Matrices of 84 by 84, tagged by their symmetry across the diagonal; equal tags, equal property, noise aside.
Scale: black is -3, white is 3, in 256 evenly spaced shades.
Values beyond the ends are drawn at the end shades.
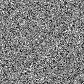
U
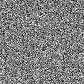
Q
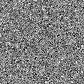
U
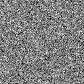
Q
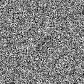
U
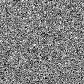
Q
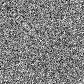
U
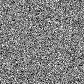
Q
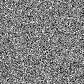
Q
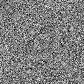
U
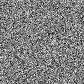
Q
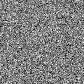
Q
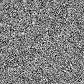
U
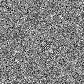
U
